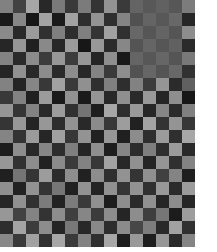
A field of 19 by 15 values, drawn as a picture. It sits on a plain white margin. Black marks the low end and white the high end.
Histogram: two levels. Slope: none. Calmest part: top right. Grain: checkered. Odd patch: calmer, in the top right.
